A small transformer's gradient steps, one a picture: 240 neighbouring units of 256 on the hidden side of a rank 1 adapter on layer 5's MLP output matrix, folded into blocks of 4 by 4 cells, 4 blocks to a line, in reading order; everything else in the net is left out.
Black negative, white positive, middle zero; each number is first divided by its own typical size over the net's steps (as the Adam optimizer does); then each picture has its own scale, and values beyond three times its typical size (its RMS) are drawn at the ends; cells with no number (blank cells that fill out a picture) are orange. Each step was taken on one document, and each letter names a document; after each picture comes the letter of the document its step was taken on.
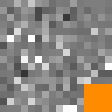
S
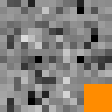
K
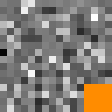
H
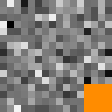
H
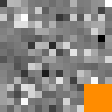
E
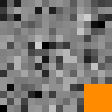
E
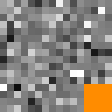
H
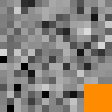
K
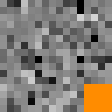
K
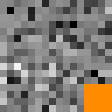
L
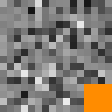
L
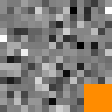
L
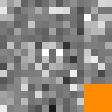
E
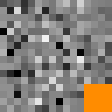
H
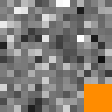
H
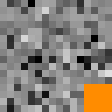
K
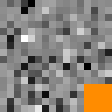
K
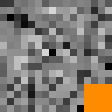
E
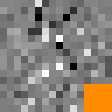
S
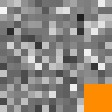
E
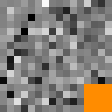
L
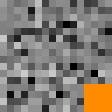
L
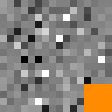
S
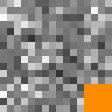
E
